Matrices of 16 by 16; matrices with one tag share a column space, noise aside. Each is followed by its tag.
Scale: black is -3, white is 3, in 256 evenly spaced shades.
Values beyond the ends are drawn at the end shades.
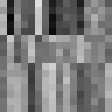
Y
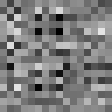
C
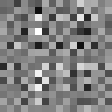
C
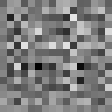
C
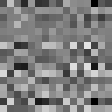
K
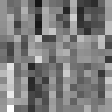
Y
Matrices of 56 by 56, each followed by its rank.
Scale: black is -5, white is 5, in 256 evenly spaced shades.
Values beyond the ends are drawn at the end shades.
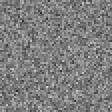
full rank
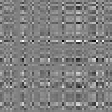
two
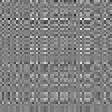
two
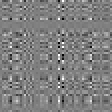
two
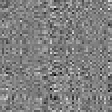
five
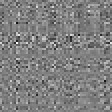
five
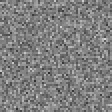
full rank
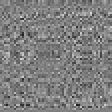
five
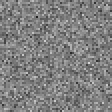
full rank
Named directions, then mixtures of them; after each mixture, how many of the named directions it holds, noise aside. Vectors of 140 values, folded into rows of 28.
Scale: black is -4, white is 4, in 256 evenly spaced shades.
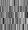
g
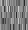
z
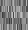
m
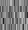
one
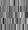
one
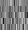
one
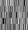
two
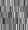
three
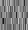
two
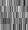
two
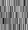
three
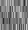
three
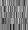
one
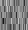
two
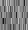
two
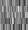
three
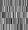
three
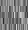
two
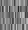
two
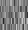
one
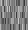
one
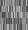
one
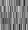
two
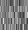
one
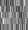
three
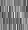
two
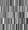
one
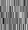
three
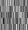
three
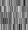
two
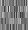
three
